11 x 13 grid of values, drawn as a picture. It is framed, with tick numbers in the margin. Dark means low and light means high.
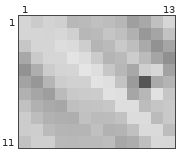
Grain: diagonal, down to the right. Roughest part: middle right. Slope: none. Odd patch: rougher, in the middle right. Mirror symmetry: none.
